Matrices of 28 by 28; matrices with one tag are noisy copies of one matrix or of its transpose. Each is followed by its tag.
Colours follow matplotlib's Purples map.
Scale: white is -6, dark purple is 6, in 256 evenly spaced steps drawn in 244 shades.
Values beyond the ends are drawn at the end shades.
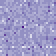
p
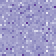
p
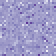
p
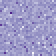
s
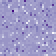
s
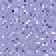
s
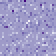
s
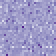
p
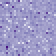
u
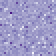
s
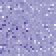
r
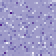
s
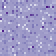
u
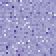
u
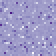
s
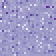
u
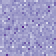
p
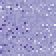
r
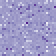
p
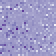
r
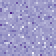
s
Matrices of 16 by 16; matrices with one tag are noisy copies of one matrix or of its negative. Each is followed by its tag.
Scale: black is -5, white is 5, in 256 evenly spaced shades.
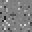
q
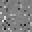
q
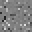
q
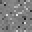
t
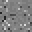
q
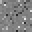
t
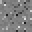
t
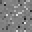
t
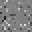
q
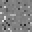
q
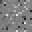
t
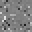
q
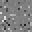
q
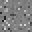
q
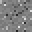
t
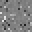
q
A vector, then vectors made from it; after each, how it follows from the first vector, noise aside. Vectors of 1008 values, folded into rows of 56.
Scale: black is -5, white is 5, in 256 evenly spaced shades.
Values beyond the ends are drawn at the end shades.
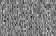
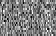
scaled up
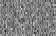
wrapped around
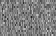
copied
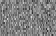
negated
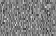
negated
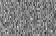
wrapped around
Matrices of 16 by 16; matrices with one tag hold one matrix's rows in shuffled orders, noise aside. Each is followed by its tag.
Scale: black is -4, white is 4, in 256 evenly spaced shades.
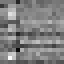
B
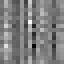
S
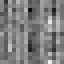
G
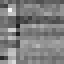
B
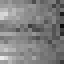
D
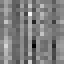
S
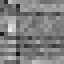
B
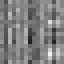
G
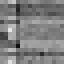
B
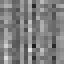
S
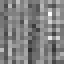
G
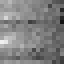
D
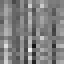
S
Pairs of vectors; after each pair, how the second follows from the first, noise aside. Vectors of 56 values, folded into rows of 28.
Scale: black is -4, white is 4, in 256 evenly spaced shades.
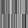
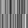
negated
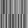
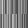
shuffled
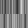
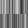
negated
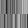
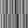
shuffled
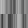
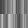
negated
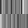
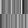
negated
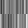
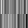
negated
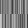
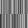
negated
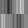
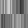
negated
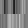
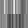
negated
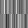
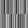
negated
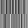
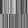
shuffled
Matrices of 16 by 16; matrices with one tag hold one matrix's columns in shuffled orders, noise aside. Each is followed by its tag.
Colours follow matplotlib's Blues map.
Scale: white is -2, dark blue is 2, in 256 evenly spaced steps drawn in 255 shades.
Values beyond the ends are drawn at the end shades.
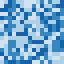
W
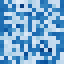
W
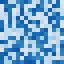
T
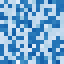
T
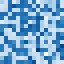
W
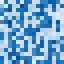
T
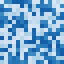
T
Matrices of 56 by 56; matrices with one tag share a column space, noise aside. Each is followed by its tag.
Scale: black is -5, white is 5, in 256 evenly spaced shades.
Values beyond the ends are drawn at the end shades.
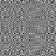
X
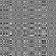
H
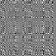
X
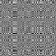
X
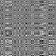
H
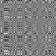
X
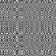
X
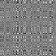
X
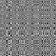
H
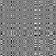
H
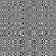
H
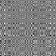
H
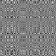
X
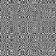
X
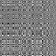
H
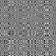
H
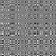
H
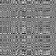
X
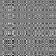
H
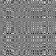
X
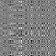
H
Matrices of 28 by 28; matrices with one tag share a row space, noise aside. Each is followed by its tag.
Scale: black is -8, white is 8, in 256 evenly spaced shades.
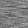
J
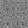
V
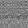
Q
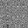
V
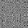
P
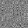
P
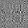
P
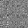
V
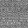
Q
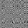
P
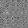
V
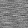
J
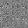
V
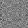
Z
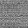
Q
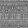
Q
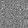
P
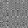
V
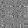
P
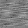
J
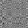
Z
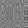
P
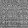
Q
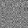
P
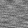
J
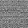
Q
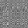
V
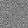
V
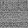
Q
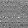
Q
